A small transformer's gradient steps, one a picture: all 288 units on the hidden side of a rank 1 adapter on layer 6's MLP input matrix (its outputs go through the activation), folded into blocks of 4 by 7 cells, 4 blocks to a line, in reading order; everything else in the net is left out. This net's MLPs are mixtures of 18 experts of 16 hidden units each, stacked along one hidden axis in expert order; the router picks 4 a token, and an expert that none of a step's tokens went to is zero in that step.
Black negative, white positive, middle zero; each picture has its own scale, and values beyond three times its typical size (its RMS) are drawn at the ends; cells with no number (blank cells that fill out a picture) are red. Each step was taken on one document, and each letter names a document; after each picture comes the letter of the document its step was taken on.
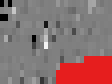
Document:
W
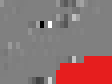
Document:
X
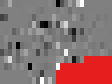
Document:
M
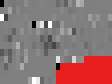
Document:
M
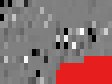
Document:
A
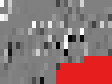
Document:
M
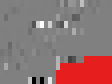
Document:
X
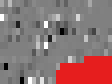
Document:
W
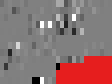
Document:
X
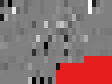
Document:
W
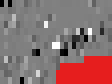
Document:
A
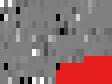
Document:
W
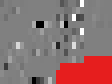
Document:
X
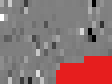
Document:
A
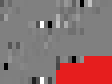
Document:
X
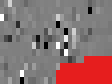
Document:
W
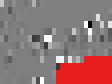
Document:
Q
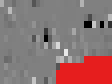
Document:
Q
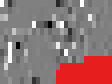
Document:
M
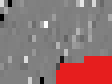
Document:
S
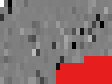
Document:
A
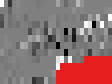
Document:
Q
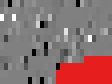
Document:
S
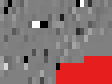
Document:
S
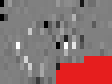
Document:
M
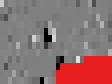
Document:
Q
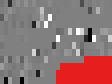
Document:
A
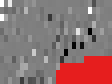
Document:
A
